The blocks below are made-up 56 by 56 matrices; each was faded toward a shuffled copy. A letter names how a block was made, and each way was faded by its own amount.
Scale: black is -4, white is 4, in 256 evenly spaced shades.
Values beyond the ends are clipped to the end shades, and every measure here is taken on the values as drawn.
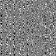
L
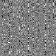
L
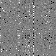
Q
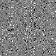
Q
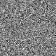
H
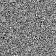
H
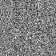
H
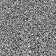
H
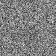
H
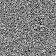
H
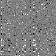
Q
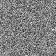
H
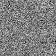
H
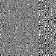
L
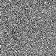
H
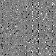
Q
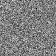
H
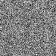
H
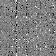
Q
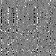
Q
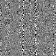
L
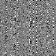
L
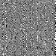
L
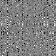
Q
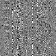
L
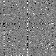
Q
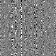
L
